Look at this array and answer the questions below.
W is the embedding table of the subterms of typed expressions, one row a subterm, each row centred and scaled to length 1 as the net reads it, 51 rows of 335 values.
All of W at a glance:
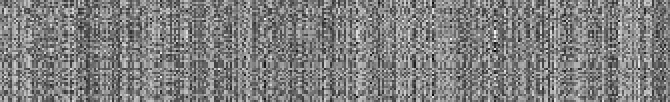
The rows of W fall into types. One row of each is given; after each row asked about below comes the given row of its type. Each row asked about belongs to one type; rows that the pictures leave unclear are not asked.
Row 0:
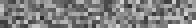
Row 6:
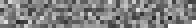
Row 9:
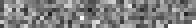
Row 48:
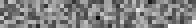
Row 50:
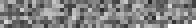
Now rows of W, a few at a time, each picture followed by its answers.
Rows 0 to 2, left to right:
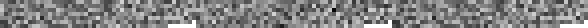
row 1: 9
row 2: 0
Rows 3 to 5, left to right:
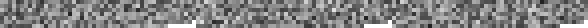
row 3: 50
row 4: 6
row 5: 48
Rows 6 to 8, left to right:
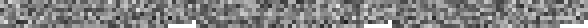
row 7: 50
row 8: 0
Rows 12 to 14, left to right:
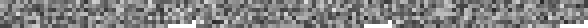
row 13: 6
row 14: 50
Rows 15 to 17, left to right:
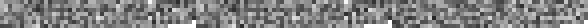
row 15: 6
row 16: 6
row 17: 0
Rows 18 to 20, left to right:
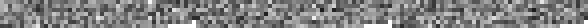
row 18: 6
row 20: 50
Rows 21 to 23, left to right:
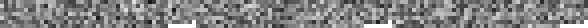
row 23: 50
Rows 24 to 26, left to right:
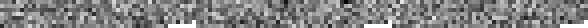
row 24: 0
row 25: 9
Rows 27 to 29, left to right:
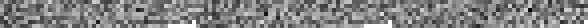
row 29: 9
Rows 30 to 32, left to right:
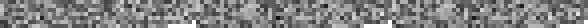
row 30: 0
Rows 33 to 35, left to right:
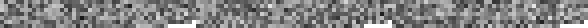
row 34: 6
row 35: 50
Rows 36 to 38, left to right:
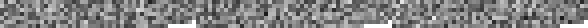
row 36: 48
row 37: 50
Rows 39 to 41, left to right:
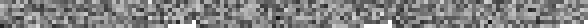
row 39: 0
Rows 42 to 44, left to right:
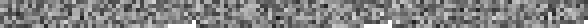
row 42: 50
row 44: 6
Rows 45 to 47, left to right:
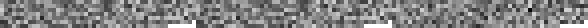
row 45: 0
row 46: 0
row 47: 9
